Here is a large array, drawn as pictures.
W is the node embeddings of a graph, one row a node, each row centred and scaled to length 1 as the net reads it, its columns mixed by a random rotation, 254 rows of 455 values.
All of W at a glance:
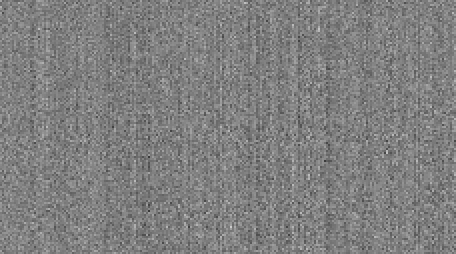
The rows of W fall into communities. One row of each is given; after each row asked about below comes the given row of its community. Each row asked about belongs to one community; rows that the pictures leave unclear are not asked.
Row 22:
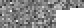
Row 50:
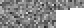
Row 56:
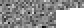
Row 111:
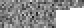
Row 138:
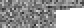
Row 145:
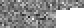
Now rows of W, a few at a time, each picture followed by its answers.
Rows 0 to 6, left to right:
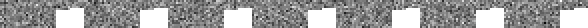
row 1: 145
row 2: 22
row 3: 22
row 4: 56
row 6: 50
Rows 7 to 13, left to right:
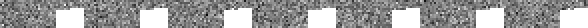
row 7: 145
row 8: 22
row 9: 145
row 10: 138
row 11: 111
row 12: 145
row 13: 145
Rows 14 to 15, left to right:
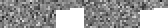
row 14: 111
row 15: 145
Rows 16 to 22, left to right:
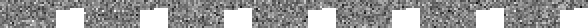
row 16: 111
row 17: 50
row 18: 138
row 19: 138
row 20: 56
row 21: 145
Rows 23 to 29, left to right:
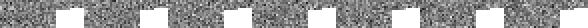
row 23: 138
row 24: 50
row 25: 22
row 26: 22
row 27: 138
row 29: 145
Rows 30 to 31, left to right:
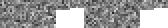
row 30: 138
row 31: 56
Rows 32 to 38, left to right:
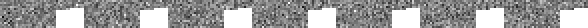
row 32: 56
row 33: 111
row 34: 22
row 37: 111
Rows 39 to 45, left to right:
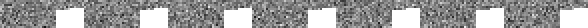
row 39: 56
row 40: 145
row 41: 111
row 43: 56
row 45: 138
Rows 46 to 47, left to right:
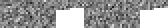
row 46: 56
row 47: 111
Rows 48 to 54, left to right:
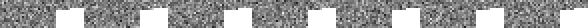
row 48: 138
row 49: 56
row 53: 56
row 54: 145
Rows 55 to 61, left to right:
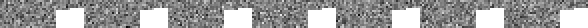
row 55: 22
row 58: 111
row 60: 56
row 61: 22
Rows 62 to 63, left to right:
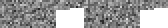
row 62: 22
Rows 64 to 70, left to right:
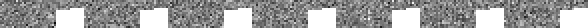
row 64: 145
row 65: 56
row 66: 56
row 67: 22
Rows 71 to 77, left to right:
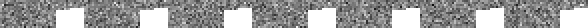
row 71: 145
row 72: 145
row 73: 50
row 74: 145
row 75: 138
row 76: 22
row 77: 22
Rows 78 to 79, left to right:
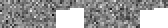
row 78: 50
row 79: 111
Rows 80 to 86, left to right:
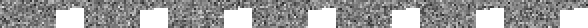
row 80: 138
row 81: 145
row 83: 56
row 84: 138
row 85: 145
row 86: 111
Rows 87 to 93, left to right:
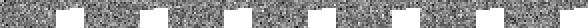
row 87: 145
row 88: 56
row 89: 56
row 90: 56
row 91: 138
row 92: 22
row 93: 111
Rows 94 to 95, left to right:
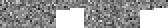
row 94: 138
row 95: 22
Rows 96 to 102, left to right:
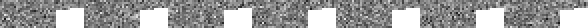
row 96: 22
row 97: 145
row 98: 50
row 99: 56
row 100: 22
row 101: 111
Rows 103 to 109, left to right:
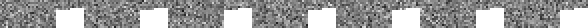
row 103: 111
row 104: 22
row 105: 56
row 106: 145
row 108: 22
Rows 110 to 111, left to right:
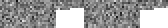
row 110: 111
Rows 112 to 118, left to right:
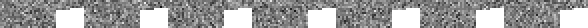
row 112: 22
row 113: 22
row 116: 111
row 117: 145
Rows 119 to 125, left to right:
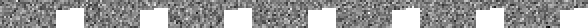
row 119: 56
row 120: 145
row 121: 56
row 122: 145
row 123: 56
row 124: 111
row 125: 56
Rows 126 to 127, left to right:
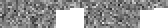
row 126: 56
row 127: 56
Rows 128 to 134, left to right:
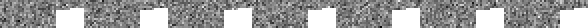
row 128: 138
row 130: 145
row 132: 56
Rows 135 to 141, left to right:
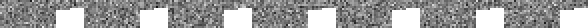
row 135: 50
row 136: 138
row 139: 138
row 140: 50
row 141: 50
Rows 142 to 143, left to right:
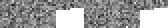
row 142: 22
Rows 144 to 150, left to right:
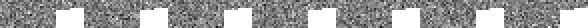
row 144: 50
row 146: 145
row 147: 22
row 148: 22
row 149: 56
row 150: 111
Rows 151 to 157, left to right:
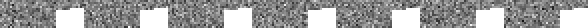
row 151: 22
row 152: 111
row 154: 56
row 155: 111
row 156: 138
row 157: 138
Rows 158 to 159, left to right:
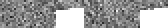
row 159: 145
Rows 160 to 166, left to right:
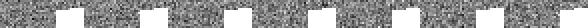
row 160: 50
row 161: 111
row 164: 50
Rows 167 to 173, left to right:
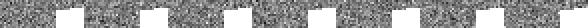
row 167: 138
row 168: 138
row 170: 145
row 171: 50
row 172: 56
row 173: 22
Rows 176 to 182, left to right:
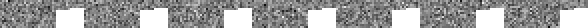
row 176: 138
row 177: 22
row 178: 138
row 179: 22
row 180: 56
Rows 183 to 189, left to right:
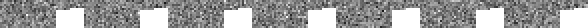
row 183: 22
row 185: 50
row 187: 56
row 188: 111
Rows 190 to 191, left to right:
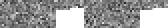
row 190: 145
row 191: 56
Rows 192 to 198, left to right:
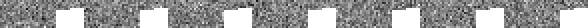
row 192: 111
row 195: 145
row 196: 50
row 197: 138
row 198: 145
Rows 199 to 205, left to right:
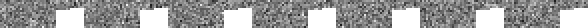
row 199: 50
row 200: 22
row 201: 22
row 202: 145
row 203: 111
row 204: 138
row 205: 138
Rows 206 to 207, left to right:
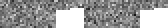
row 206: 145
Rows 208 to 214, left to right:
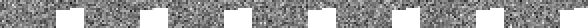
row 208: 50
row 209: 56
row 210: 145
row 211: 138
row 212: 22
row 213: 22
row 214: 111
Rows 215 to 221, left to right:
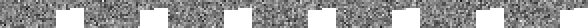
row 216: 111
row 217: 111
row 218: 22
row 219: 56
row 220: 50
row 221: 22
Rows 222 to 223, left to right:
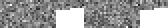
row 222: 111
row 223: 50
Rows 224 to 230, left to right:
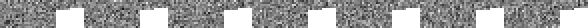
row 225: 111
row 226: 50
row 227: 50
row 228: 111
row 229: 111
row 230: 50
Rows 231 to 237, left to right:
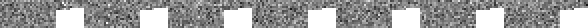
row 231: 145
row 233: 138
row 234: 138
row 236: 50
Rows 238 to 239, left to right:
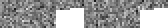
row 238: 56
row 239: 22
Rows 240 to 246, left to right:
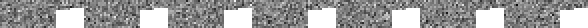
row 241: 138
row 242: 50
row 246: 22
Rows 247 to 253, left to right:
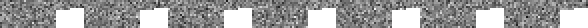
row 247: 22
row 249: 22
